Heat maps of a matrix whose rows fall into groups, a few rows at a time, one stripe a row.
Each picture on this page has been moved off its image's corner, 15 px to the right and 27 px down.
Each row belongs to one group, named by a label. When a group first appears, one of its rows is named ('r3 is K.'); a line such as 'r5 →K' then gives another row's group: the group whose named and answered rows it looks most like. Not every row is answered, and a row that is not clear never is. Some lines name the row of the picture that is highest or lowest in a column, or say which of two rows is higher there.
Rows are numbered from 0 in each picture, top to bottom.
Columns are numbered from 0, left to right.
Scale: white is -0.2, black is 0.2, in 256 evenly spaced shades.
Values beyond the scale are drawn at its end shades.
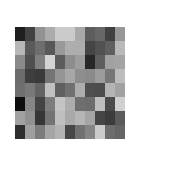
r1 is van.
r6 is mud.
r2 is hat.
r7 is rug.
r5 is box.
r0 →box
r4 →hat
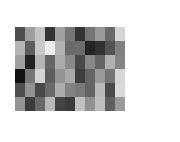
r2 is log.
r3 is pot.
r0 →pot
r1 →hat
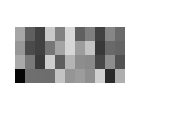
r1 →mud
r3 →box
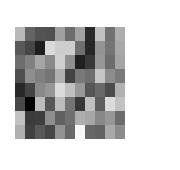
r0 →van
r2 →pot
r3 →rug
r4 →box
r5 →log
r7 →van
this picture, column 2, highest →1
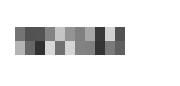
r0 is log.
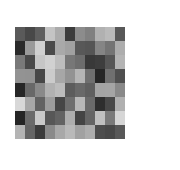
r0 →rug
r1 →pot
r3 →mud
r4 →rug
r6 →pot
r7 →mud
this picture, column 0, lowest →5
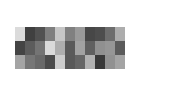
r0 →van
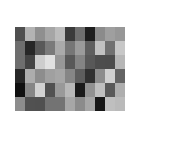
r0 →rug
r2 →hat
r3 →rug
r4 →pot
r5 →log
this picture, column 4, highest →5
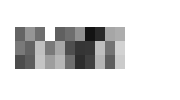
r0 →hat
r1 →pot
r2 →pot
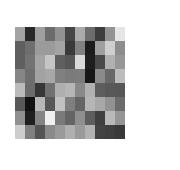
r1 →rug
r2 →hat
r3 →hat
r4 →mud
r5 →log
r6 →hat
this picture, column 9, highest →7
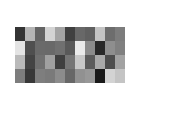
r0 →rug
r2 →van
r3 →log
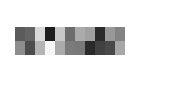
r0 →log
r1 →hat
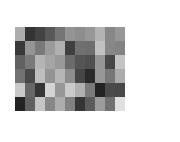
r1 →rug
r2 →pot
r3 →pot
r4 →mud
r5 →pot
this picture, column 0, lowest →4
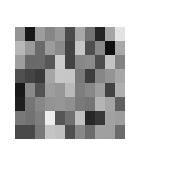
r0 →log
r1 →van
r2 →log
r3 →box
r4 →box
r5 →rug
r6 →hat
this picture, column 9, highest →1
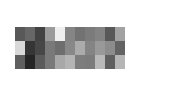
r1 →van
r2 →box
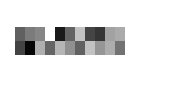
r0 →hat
